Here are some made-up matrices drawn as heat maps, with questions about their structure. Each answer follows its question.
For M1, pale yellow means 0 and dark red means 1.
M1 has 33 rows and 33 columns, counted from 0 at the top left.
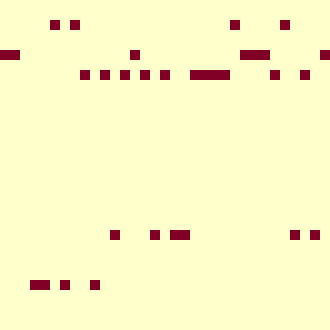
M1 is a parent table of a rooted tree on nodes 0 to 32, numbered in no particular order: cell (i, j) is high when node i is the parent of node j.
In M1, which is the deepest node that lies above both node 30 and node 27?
7
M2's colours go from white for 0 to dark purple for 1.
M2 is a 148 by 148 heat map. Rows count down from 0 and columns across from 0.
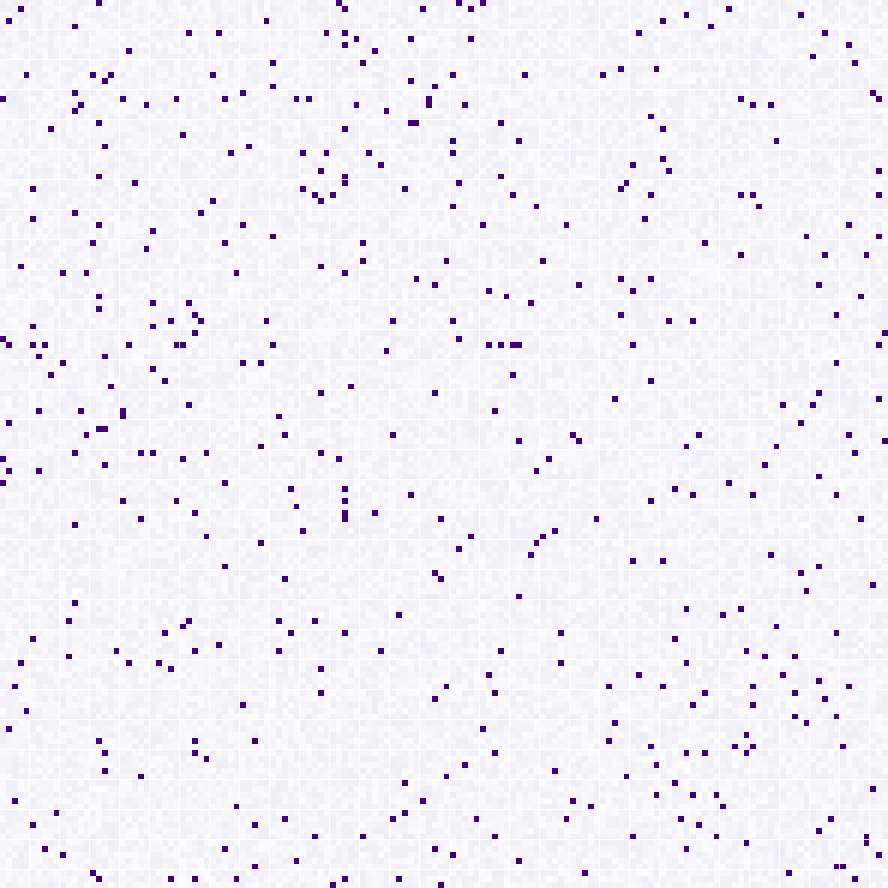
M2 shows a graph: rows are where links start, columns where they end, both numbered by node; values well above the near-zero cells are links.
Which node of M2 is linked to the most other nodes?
node 57
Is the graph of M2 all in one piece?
yes
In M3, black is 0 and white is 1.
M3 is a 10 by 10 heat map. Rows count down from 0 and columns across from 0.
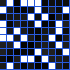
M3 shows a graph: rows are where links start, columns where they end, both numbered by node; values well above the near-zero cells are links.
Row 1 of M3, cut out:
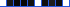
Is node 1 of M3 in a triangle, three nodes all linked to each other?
yes
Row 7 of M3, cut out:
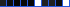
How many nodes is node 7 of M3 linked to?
2
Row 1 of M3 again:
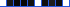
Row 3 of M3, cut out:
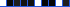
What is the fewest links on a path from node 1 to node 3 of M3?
2
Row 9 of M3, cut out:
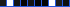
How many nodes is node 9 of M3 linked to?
2
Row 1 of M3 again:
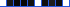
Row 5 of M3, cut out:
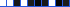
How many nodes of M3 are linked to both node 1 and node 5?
1
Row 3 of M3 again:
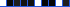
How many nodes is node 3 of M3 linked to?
3
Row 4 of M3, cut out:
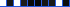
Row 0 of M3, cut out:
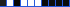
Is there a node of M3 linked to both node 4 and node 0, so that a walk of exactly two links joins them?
no
